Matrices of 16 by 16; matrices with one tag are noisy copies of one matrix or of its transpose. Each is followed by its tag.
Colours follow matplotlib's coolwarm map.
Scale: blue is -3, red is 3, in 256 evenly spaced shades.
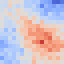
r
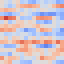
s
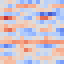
s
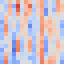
s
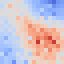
r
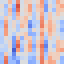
s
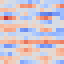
s
